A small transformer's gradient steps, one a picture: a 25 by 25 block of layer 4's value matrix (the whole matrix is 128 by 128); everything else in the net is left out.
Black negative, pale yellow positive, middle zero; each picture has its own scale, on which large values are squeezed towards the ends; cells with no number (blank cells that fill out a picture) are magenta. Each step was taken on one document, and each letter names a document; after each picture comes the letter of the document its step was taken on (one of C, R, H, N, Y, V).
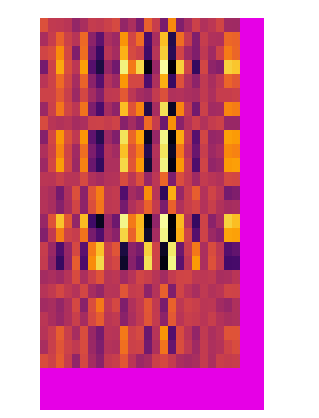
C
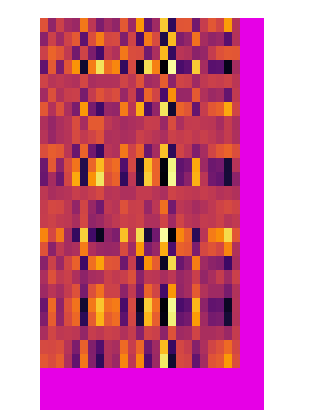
C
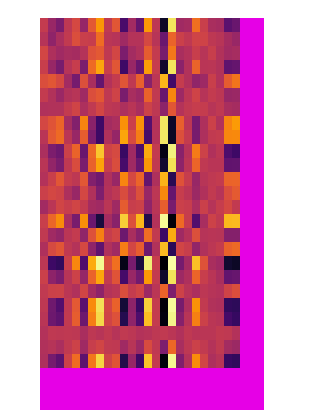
C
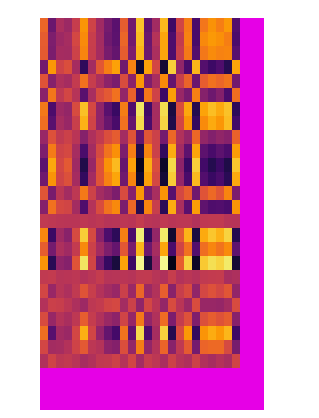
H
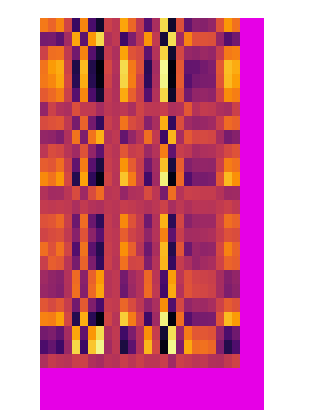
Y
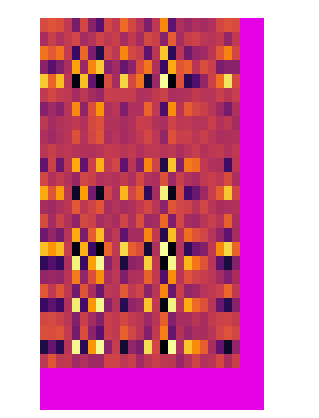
Y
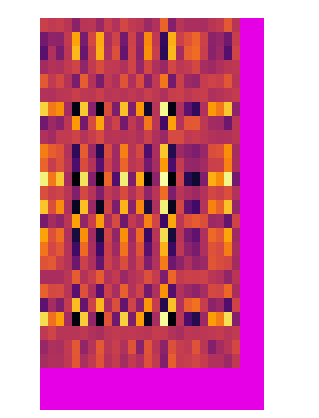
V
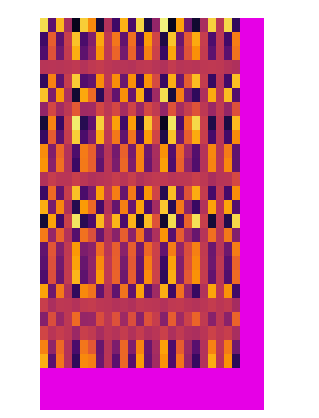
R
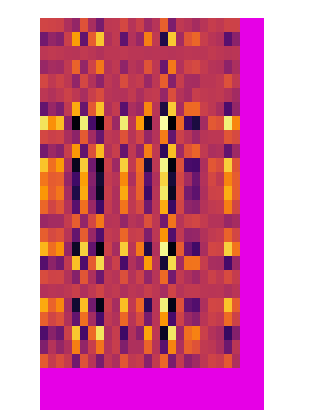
V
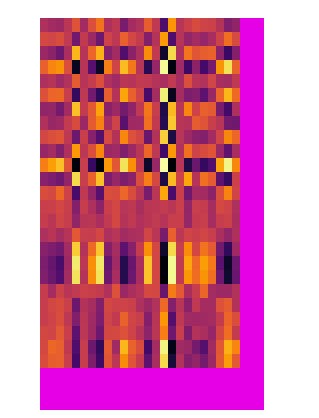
Y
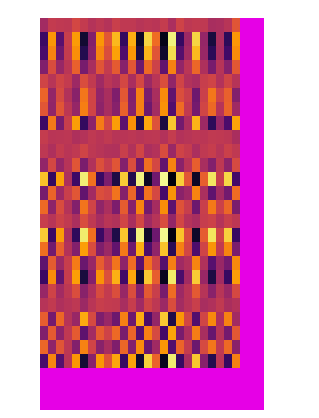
R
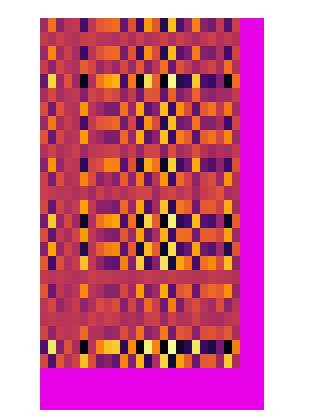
H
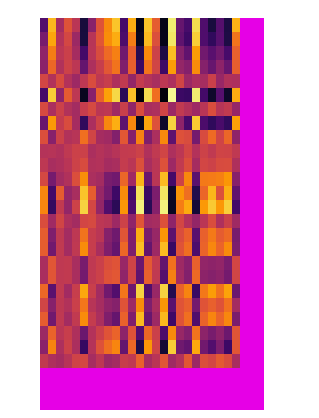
H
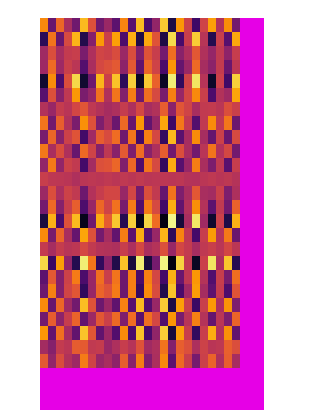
R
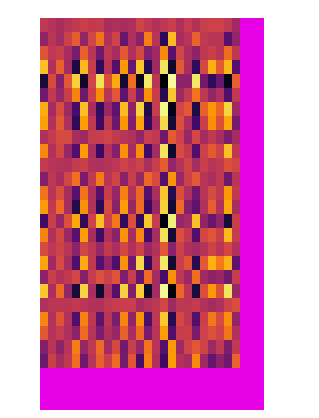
V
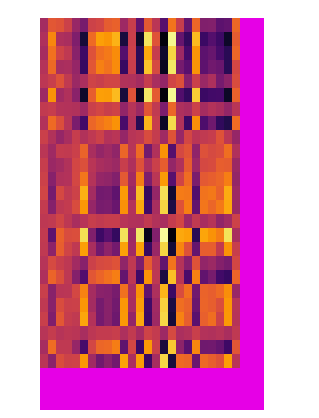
H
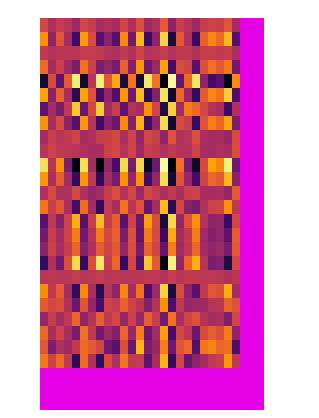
V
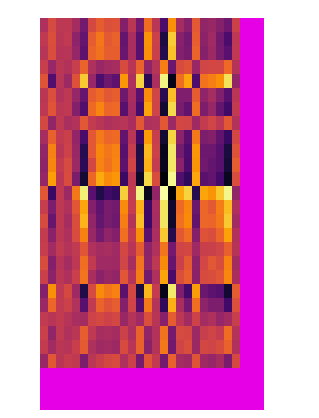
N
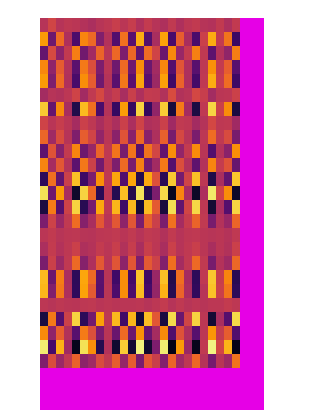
R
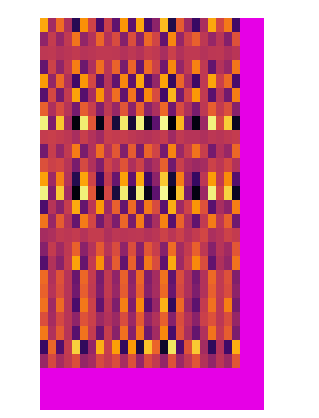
R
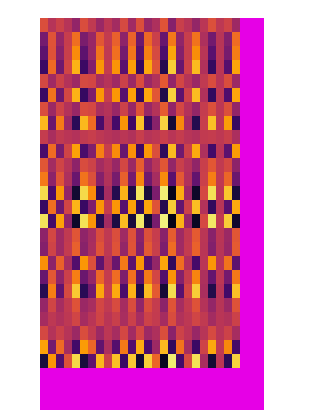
R
